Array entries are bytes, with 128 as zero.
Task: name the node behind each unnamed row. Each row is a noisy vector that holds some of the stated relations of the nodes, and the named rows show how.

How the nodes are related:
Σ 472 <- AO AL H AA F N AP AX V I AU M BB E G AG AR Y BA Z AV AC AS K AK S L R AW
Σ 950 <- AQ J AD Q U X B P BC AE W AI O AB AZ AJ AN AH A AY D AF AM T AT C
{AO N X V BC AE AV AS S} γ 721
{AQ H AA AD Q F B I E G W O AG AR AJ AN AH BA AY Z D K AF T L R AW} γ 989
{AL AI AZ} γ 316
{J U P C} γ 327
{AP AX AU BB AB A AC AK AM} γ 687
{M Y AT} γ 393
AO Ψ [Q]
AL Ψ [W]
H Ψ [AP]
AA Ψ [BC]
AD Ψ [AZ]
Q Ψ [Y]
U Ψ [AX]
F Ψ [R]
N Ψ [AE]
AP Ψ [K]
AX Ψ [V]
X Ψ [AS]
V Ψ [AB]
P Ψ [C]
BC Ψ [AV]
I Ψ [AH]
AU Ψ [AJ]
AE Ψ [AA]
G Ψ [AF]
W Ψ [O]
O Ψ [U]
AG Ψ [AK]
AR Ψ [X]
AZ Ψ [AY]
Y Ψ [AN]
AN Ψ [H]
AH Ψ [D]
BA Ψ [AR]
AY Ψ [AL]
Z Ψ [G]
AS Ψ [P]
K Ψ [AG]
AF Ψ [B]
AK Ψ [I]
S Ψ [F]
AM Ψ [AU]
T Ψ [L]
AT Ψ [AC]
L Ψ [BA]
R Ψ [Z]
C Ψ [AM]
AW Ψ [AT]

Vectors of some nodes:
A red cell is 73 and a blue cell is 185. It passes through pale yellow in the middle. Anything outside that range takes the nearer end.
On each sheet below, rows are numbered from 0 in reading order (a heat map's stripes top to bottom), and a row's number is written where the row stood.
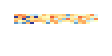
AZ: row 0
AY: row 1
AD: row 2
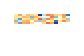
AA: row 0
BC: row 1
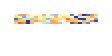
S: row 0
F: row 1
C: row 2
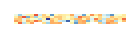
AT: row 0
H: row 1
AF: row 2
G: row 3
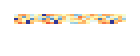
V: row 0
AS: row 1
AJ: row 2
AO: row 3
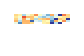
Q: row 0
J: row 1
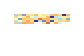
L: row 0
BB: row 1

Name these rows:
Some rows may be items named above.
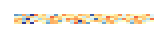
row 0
U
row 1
AF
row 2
A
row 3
AD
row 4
AD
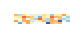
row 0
O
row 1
AN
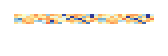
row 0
AG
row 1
AB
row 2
AL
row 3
I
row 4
AL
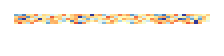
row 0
Y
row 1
T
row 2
AK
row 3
D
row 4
B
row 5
Y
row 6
AS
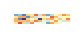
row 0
Y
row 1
B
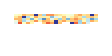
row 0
AU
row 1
AO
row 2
AM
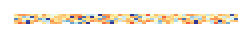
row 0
AV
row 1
K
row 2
AZ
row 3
X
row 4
M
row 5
AH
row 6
N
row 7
A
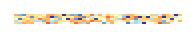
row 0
E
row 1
AP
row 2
Y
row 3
W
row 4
AI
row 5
AX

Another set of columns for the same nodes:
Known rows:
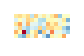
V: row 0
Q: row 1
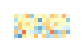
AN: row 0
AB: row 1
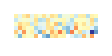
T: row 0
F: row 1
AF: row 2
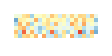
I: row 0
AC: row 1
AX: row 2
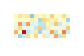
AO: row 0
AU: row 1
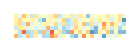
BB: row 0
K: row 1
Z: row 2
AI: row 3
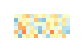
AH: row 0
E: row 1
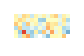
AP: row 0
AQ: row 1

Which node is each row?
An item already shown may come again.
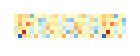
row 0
Y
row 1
AJ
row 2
D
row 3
Y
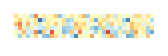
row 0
U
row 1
H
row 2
Q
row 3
AP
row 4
AY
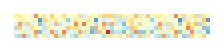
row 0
C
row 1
AU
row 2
AL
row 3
AS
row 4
A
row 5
C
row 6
O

